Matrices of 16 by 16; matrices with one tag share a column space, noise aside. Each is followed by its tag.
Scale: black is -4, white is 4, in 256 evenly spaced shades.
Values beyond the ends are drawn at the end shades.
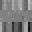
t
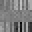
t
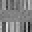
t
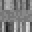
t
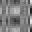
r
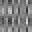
r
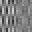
r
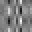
r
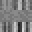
t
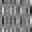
r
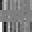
t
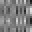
r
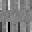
t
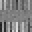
t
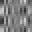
r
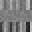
t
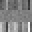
t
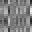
r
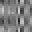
r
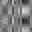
r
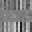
t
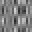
r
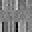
t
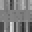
t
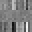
t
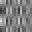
r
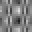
r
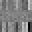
t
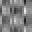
r
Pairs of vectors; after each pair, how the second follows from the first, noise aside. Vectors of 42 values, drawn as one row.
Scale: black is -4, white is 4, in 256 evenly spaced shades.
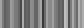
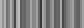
reversed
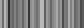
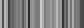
copied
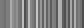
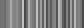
copied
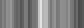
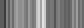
reversed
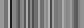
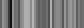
sign-scrambled
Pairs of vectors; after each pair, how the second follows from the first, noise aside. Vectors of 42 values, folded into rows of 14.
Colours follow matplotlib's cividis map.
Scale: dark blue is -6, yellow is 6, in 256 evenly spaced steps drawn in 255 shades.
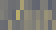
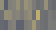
reversed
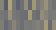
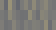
shrunk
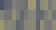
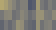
negated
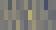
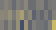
shuffled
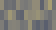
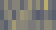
shuffled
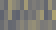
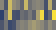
scaled up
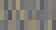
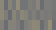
shrunk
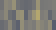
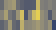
scaled up
